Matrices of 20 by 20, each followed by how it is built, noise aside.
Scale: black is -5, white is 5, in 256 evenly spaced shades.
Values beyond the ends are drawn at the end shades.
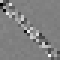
banded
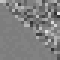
upper triangular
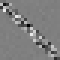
banded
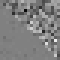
upper triangular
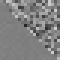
upper triangular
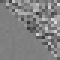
upper triangular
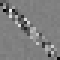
banded
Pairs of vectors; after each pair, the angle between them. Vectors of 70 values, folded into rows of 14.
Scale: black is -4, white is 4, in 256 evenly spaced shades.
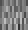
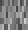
partly aligned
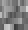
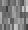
orthogonal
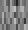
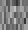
nearly parallel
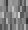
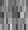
nearly opposite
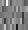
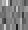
nearly parallel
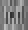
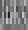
partly opposed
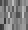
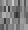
partly aligned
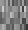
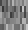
nearly opposite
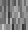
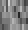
partly opposed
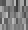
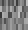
partly aligned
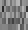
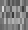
nearly opposite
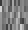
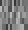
nearly parallel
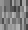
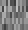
orthogonal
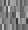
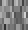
orthogonal
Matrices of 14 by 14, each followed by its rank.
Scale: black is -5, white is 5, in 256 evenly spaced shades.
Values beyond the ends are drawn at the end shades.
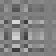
one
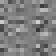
three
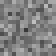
full rank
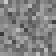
full rank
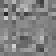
three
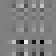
one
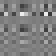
one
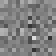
three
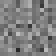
three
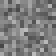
full rank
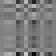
one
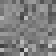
three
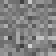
three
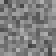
full rank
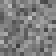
full rank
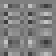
one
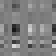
one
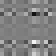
one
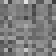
three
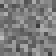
full rank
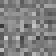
three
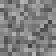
full rank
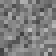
full rank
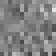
three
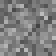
full rank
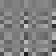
one
